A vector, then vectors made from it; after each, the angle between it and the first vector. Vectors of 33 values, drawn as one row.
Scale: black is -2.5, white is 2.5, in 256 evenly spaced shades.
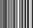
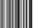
nearly opposite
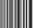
nearly opposite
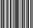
orthogonal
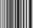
nearly opposite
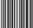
orthogonal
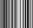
partly aligned
